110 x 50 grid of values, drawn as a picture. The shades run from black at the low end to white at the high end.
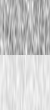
It is made of 2 by 1 panels. Panel 1,1: high, streaked downward. Panel 2,1: very high, streaked downward, faint in contrast.
